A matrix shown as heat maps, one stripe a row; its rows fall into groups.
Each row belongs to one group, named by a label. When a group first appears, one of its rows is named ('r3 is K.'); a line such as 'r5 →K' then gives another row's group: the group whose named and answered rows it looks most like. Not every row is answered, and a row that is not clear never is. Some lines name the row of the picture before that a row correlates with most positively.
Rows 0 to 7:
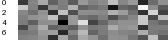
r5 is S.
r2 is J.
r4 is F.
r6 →F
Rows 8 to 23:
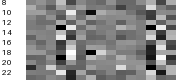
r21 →S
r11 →J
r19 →J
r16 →J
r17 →J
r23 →F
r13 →J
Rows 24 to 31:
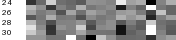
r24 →S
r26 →J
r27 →S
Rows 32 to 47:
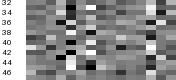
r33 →F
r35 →F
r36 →J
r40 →F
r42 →F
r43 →J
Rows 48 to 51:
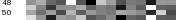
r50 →J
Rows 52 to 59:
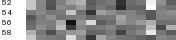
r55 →S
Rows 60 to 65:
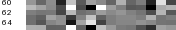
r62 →J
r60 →J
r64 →F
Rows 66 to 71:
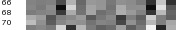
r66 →J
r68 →J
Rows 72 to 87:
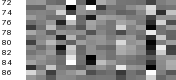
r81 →J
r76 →J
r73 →F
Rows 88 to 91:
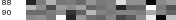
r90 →F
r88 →S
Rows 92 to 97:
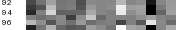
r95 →F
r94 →S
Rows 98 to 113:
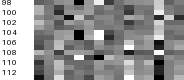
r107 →S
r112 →S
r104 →F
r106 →S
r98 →F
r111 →S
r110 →S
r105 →F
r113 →S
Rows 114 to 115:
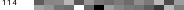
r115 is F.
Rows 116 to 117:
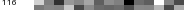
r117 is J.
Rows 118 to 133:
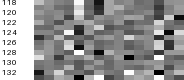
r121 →J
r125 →S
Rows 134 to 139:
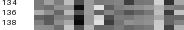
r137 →F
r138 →F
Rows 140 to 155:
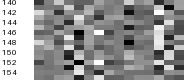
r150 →J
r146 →F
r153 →J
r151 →J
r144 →J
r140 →S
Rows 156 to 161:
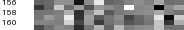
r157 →S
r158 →F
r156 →F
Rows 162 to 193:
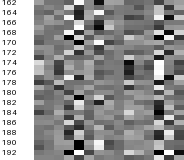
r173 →S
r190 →F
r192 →J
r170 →F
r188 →J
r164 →F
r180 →J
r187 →F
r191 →F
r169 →J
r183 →J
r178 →S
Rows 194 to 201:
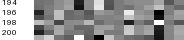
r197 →S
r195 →F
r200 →S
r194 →F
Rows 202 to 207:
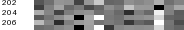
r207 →F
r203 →S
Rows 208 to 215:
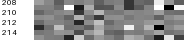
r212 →F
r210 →F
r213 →S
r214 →F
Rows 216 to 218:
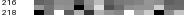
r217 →F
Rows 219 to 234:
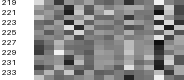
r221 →J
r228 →S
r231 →J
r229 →S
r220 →J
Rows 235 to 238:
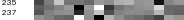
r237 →F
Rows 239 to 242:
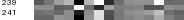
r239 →F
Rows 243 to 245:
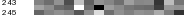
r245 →F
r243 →J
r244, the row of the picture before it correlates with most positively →240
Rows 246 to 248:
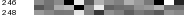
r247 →F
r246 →J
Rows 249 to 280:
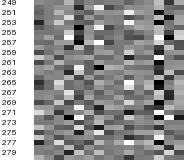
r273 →F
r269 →S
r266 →S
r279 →J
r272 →J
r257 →F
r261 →S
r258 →J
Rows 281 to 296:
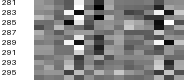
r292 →F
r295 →J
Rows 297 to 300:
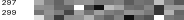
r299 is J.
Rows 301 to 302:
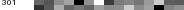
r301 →F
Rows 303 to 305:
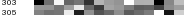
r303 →S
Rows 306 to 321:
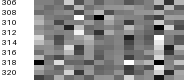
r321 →S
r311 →J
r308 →F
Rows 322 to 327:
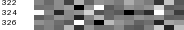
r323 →F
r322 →J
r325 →F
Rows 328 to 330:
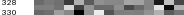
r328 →J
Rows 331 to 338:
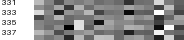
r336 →J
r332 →J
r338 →J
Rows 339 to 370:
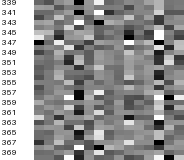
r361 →F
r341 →F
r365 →F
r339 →F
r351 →J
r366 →F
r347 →S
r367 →S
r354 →S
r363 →S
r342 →S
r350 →J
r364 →J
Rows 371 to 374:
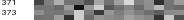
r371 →S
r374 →J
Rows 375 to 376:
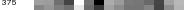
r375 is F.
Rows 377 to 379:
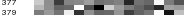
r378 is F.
